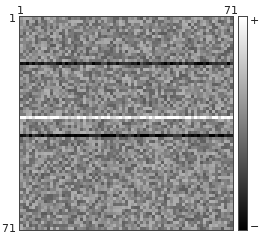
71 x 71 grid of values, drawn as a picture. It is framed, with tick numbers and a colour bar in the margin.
No overall slope runs across the table. The distribution is heavy-tailed on both sides. Rows 16, 34 and 40 stand out from the rest. On average the colour sits 50% of the way up the scale.
